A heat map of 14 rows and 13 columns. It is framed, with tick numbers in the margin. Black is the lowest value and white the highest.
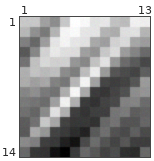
Roughest part: centre. Ninth with the highest average: top middle. Slope: up to the top. Grain: diagonal, up to the right.
